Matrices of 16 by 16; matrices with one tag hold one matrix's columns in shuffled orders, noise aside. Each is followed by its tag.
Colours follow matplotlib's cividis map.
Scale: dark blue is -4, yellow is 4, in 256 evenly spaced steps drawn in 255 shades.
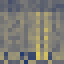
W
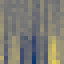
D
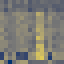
W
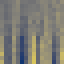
D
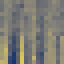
D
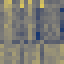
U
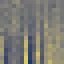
D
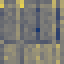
U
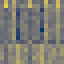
U
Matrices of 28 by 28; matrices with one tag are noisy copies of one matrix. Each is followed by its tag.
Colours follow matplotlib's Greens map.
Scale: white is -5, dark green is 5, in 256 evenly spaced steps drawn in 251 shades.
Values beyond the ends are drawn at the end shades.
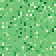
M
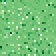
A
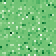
A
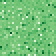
A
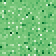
A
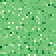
A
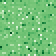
A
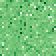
M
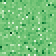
A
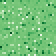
A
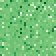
M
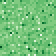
A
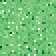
A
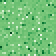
A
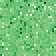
M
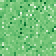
M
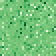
M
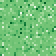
M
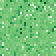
M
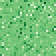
M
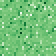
M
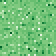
A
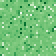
M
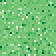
A
